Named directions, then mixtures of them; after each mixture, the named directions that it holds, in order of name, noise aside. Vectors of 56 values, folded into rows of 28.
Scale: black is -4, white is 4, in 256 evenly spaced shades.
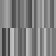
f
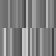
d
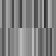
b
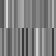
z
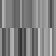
b, f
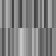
b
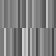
d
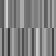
f, z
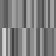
d, f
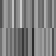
b, z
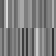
z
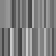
d, f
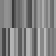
f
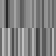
f, z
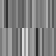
d, z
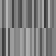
b, f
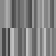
f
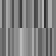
b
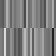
d, z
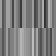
b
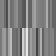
d, z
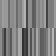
d
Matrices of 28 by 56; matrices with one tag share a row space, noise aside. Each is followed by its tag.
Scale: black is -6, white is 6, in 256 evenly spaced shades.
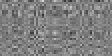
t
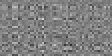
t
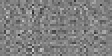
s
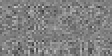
t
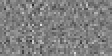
s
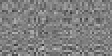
t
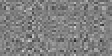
s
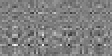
t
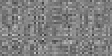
t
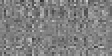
s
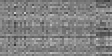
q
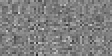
t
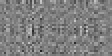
s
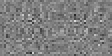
s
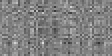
t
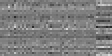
q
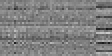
q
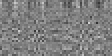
t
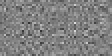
s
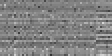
q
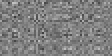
t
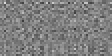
s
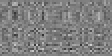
t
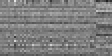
q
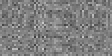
t
